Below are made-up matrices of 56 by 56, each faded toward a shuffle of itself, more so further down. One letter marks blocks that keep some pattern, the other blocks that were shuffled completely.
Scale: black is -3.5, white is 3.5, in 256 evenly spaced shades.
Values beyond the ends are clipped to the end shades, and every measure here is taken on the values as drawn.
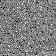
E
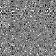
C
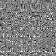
C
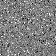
E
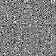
C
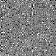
C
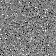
E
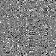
C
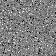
E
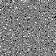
C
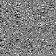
C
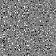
C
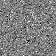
E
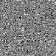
C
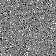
E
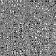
C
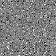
C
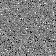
E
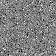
E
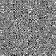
C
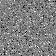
E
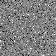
E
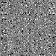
C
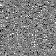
C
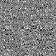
C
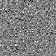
C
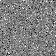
E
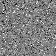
E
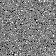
E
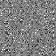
C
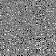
C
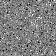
E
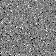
E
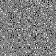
C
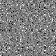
C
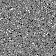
E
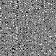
C
